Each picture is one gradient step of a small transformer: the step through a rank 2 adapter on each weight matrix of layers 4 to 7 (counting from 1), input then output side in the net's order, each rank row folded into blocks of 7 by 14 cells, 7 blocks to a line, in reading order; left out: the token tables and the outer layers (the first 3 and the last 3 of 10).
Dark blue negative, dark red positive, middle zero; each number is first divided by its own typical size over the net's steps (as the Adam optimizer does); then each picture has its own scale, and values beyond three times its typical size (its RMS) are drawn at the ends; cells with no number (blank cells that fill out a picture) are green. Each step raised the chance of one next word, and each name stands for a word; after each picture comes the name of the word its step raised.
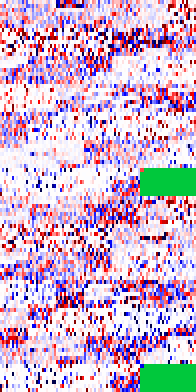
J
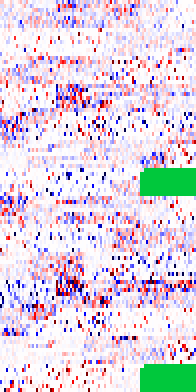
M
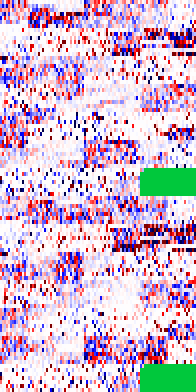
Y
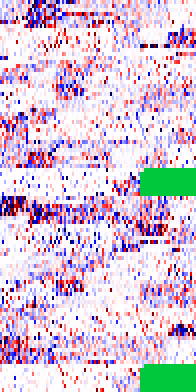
M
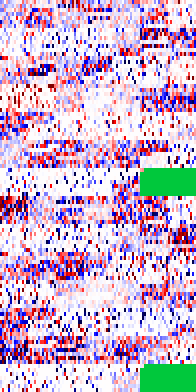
J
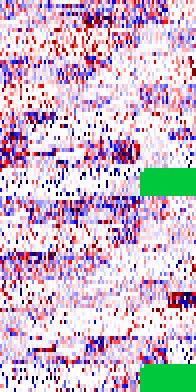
Y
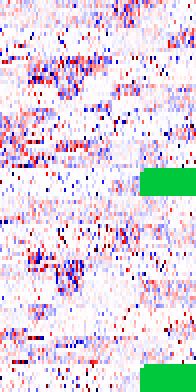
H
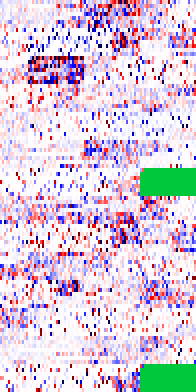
H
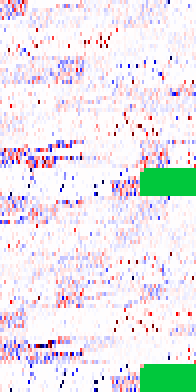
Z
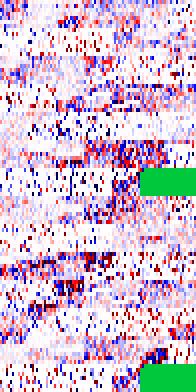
Y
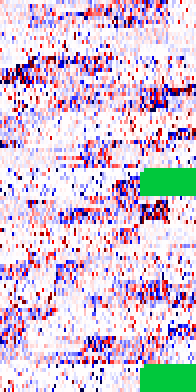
Z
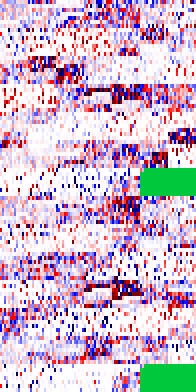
Y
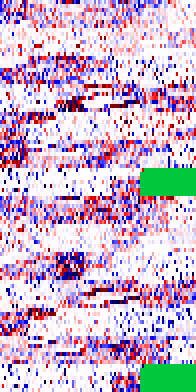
J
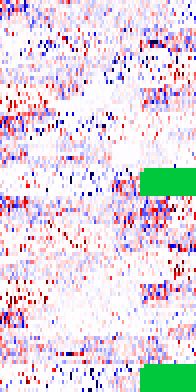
Z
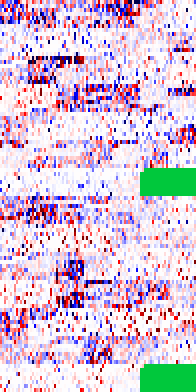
H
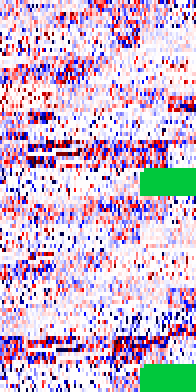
J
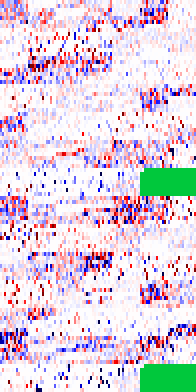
Z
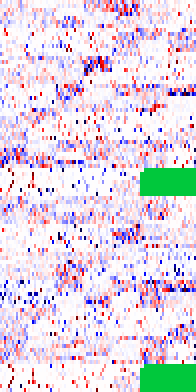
M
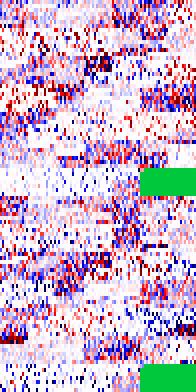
J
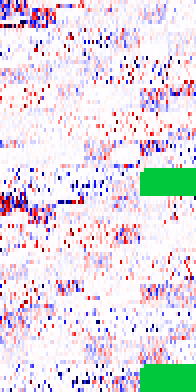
Z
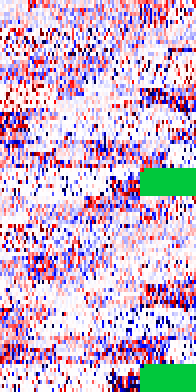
J
